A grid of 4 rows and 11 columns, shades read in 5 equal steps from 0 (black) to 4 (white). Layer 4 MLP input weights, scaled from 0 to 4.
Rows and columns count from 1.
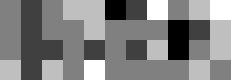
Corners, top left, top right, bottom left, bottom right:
2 4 3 2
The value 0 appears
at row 1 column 6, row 2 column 9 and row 3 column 9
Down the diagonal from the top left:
2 1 1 2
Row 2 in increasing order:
0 1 1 2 2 2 2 2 2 3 3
